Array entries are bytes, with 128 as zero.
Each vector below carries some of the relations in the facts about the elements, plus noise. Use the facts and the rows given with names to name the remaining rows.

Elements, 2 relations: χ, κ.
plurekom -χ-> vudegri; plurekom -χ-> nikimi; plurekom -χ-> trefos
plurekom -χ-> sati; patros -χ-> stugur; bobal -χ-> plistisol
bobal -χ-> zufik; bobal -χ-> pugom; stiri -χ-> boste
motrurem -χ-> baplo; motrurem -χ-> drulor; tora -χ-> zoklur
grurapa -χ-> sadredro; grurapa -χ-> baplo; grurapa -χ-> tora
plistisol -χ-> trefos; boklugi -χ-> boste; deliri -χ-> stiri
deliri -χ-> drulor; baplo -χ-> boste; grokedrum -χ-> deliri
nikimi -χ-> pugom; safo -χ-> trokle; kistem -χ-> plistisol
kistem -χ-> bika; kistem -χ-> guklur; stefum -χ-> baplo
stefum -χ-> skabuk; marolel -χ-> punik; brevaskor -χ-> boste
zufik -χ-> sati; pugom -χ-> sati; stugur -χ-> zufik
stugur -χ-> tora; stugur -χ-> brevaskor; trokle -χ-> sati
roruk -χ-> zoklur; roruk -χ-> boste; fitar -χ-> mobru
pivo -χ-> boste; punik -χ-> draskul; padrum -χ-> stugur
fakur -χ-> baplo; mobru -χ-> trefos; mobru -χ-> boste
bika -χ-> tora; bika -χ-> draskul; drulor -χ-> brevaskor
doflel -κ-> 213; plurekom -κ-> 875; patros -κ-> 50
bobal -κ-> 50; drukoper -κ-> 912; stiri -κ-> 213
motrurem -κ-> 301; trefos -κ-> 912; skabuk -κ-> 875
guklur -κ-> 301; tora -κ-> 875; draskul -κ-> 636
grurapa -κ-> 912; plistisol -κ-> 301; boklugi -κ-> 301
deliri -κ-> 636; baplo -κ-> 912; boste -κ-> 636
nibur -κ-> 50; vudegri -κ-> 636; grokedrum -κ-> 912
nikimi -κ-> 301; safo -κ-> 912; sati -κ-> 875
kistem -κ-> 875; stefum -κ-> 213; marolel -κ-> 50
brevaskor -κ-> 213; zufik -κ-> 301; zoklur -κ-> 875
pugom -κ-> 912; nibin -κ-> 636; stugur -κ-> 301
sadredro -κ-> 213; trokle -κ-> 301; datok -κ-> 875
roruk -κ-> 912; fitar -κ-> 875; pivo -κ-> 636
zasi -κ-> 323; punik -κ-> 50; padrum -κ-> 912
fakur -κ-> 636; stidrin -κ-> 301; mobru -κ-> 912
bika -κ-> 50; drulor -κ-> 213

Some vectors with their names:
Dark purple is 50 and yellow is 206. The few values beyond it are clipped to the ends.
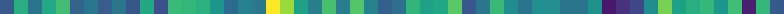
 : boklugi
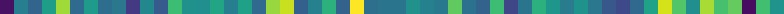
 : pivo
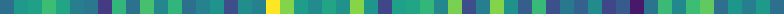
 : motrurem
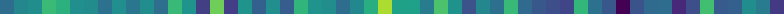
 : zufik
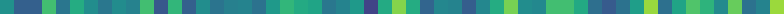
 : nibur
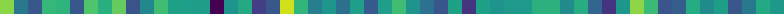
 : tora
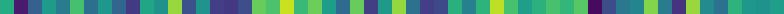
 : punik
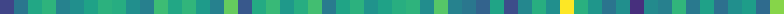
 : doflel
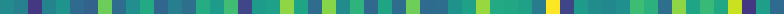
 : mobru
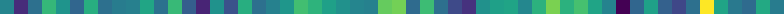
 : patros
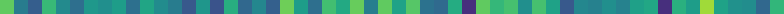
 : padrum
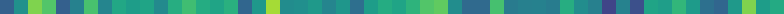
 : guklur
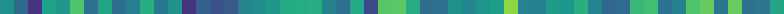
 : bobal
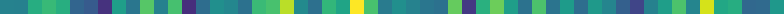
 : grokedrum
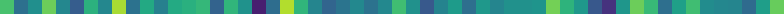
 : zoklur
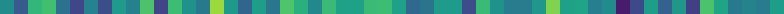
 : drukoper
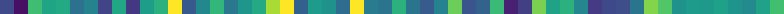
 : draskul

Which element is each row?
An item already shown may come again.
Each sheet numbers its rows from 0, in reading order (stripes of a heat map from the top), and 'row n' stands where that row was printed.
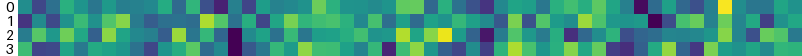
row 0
patros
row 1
stiri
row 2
stugur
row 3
bika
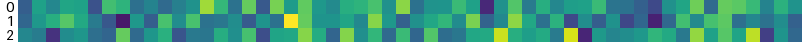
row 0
roruk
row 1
motrurem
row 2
mobru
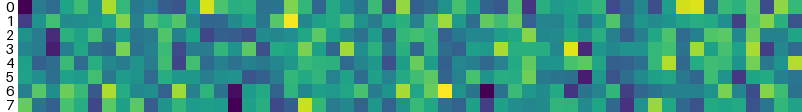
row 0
boste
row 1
plistisol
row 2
bobal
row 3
mobru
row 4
nibur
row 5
nikimi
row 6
stugur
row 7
tora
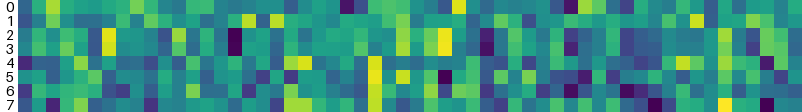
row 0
sati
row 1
trefos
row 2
stugur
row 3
stugur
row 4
pivo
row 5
pugom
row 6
trokle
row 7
brevaskor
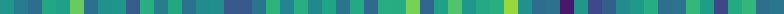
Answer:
nikimi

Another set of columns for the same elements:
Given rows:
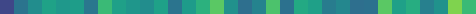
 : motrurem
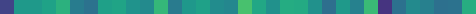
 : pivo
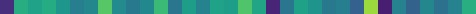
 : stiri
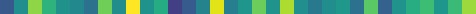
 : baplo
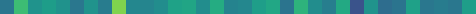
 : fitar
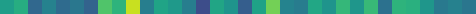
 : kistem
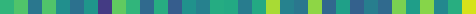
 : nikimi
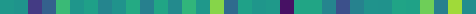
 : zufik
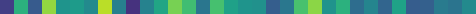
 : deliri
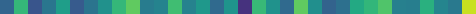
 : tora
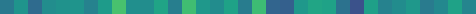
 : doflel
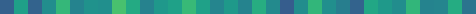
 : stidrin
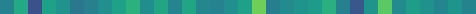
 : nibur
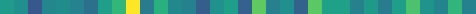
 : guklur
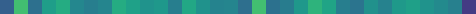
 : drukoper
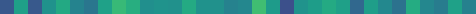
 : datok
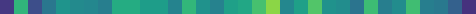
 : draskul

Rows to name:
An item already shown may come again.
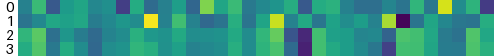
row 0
pugom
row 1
boste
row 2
patros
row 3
patros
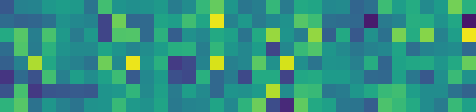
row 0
motrurem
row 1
trokle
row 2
nikimi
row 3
grokedrum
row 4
baplo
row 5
drulor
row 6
bika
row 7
patros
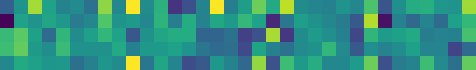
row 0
baplo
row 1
stiri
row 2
plistisol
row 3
trefos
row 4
roruk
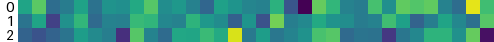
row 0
stugur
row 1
zoklur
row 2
trokle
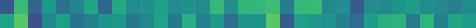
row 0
marolel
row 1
bobal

